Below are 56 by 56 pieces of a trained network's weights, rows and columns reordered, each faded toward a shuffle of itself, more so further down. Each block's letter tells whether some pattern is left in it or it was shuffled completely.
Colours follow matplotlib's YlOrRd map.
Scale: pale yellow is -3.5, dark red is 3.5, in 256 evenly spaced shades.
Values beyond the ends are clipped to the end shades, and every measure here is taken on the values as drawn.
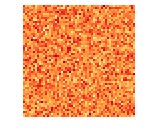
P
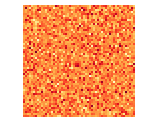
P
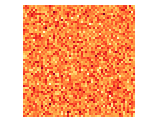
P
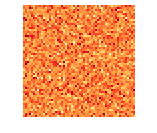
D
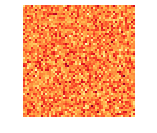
P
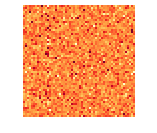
P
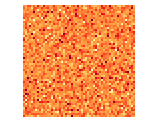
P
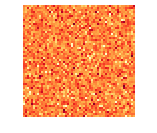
D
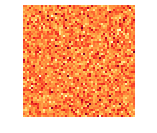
D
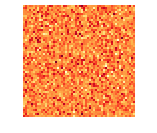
P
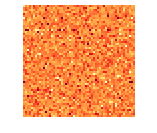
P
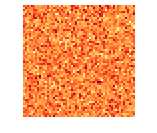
D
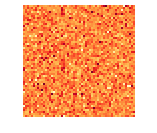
P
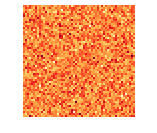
D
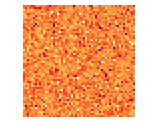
D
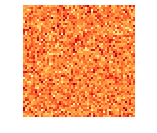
D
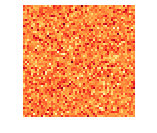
P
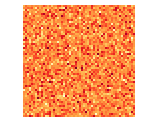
P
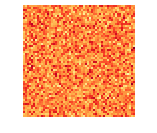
P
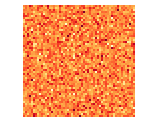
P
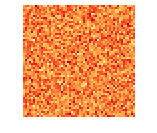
D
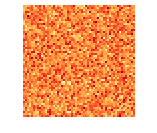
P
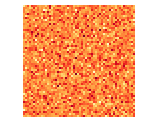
P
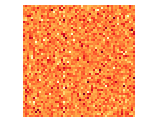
P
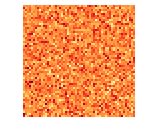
D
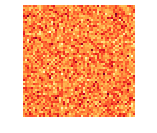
D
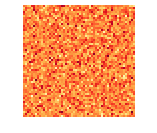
D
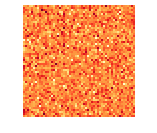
D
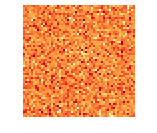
D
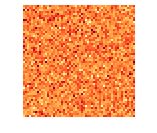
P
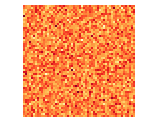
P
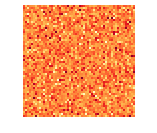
D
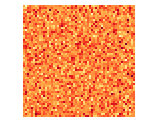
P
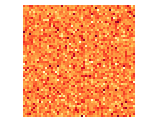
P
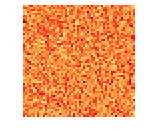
D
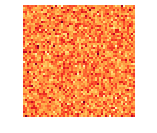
D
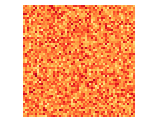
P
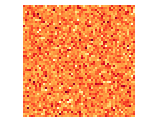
D
